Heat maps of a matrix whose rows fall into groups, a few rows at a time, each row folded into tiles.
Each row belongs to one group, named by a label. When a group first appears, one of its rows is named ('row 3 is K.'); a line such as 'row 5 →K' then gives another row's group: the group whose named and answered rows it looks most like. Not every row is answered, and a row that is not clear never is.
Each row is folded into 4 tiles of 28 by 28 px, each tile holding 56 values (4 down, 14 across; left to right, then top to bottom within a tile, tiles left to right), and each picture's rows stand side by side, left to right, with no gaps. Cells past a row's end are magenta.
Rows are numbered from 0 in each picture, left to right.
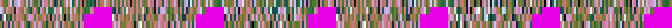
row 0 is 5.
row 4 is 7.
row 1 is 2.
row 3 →2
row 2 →5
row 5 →2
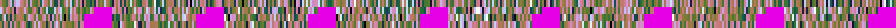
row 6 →2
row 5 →5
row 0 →5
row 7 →7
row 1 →5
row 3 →5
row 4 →7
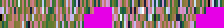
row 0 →5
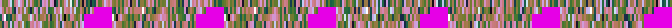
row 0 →5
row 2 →2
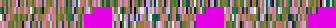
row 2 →7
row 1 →7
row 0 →2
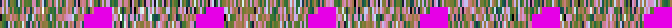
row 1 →7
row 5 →2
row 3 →7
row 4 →5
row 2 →5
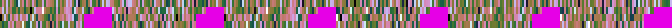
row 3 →2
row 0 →5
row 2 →5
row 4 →5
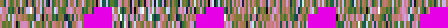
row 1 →7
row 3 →5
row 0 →7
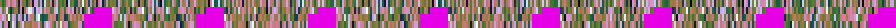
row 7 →5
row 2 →2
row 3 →7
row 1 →7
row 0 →7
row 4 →2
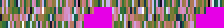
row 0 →5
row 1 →7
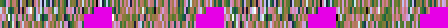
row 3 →5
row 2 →7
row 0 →7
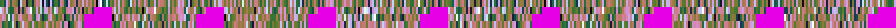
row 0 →7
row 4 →7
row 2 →5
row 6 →7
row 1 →5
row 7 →2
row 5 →5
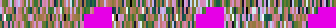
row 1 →2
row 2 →7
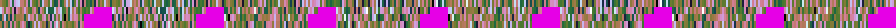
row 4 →5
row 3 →7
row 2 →2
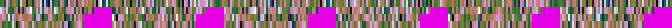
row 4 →2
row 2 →7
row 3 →5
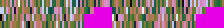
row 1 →2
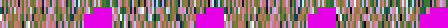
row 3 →5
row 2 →2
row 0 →2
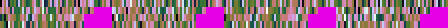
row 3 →7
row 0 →5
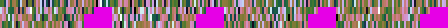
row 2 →5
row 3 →5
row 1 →7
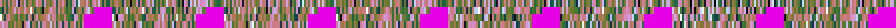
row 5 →5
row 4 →7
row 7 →5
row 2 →2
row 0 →2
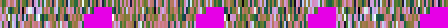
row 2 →2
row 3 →7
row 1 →2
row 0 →7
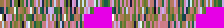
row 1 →2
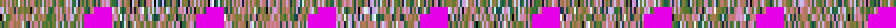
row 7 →5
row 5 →2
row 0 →5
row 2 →2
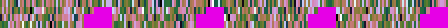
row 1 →7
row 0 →5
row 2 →2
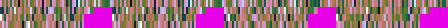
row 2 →5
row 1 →2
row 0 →2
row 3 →2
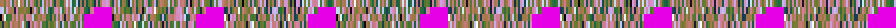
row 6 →2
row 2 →2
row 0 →5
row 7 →2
